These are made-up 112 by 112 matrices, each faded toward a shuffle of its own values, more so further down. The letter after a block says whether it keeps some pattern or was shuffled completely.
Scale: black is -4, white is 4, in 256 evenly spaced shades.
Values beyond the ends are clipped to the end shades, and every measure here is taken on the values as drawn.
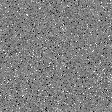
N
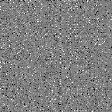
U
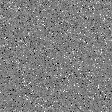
N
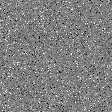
N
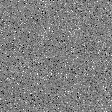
N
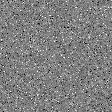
N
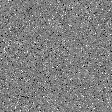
N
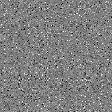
U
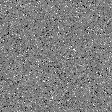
N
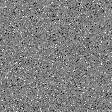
N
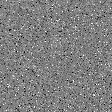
N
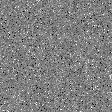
N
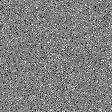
N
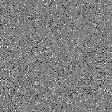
U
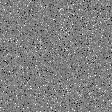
N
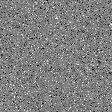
N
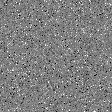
N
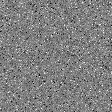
N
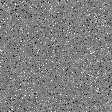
N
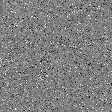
N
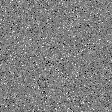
N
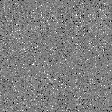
U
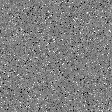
N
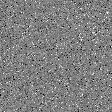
N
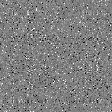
U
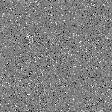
U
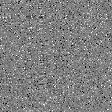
U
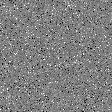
N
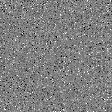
U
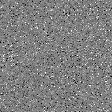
U
